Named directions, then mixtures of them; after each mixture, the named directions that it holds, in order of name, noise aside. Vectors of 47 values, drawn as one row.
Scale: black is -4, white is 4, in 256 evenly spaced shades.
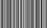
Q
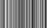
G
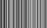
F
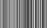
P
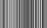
G, P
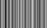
G, Q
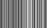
F, P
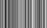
G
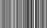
P, Q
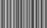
G, Q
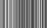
G, P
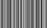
Q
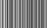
F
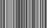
F, G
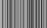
F, Q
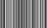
F, G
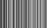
F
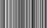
G
